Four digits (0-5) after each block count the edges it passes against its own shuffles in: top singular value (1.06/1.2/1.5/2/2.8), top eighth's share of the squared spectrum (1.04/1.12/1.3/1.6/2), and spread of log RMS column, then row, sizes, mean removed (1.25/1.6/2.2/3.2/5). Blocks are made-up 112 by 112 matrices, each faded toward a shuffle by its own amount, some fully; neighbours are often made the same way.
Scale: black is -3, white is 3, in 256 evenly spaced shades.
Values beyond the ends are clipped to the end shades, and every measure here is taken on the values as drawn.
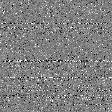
2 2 0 3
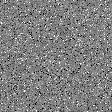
2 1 0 0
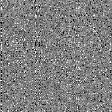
4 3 3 1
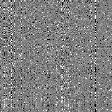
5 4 3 2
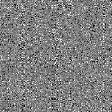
4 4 3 2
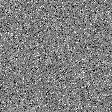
0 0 0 0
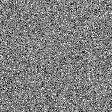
2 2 0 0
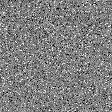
0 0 0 0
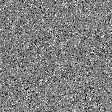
0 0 0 0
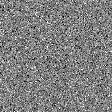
2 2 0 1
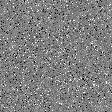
0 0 0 0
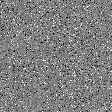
0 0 0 0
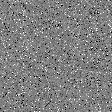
2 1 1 0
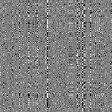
5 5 4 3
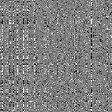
5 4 3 2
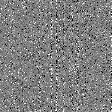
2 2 3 0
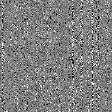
2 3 4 0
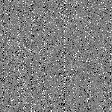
2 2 3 0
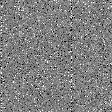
2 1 2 0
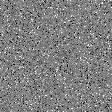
0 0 0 0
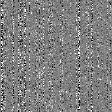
2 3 4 0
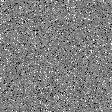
0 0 0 0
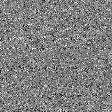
1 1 0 3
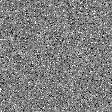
0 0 0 1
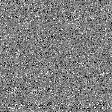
0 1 0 3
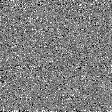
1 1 0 3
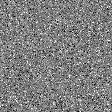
0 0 0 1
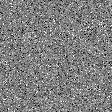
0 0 0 1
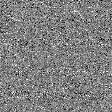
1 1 0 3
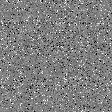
3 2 0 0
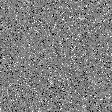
2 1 0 0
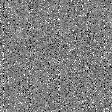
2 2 3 0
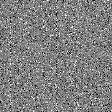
1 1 2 0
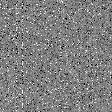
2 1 2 0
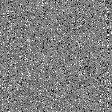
1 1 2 0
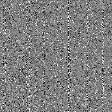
2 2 3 0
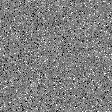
0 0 1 0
